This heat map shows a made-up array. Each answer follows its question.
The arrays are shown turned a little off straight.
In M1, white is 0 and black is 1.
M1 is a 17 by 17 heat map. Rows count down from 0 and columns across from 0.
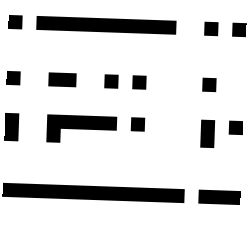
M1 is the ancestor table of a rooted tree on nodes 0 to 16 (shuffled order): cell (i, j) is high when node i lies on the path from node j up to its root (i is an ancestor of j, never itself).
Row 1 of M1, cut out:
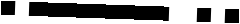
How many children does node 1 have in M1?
4
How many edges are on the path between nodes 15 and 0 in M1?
6
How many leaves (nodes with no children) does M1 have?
12
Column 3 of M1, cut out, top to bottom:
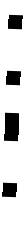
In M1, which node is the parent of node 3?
9
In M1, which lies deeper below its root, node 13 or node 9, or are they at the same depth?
node 9
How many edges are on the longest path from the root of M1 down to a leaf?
5
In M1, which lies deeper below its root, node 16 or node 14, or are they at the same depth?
node 14
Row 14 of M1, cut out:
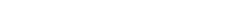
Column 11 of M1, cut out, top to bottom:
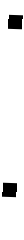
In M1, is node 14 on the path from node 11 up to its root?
no
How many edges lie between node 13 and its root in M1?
0
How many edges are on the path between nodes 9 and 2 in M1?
4
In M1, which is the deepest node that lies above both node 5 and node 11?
1
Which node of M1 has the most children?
1
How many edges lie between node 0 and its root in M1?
5
